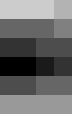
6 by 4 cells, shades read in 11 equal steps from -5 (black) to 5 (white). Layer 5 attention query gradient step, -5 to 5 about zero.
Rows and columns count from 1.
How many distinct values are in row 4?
3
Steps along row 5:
same up same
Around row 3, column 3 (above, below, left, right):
-1 -4 -3 -2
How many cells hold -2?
4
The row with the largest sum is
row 1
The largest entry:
3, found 3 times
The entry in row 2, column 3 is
-1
